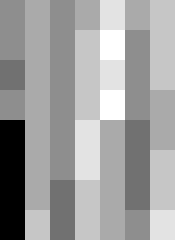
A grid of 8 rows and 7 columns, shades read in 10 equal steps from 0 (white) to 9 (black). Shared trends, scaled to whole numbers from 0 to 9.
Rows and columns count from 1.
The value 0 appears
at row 2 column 5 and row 4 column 5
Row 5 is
9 3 4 1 3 5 3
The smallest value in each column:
4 2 4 1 0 3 1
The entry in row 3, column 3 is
4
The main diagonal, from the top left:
4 3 4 2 3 5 2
